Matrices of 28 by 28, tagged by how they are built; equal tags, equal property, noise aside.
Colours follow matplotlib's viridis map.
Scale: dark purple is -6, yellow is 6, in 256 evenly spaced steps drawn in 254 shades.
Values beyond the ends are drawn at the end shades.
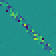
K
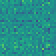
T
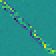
K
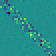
K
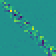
K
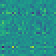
T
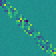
K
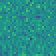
T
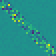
K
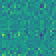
T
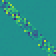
K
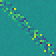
K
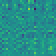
T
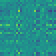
T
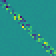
K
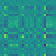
T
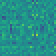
T
